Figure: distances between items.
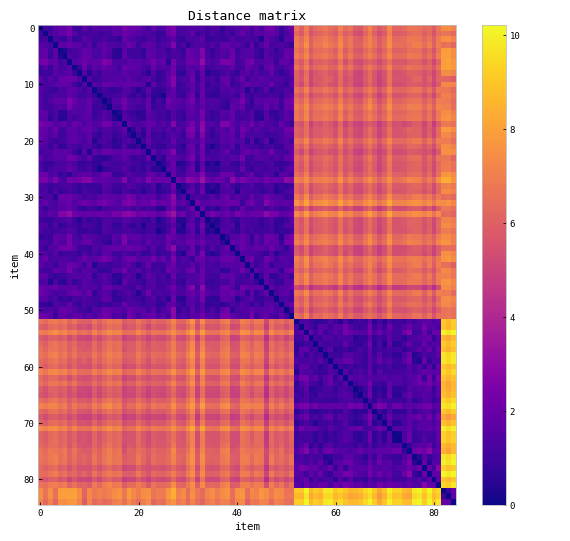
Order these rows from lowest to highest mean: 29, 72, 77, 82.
29, 72, 77, 82
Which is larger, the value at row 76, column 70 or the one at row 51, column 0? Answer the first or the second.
the second
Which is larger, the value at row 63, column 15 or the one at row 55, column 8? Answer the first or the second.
the first
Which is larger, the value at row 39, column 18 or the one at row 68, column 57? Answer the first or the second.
the first
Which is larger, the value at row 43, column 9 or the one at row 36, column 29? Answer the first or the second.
the first
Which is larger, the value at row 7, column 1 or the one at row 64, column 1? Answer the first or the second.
the second
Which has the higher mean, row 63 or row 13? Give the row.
63
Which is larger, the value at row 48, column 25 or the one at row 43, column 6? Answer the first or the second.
the second
